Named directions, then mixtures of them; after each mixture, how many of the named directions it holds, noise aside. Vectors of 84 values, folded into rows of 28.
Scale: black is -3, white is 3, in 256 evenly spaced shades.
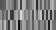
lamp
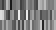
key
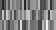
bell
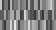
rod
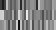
three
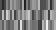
one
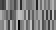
two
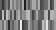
one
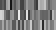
one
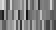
three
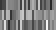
three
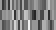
two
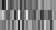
three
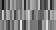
one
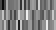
three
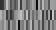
two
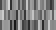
three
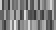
one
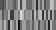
one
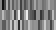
three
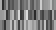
two
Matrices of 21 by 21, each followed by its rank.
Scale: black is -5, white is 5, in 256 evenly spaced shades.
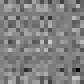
three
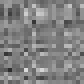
three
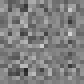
three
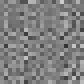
three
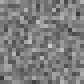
full rank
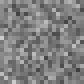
full rank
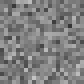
full rank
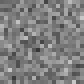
full rank
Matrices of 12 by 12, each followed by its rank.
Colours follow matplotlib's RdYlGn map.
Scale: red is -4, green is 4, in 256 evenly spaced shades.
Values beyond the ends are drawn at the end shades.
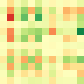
two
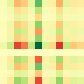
one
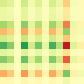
one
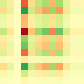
one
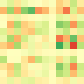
two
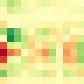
two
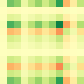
one
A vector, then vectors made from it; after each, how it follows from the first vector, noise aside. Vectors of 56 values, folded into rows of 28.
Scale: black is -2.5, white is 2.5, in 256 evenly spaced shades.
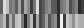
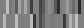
partly zeroed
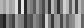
reversed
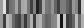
sign-scrambled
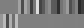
partly zeroed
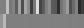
partly zeroed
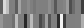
partly zeroed
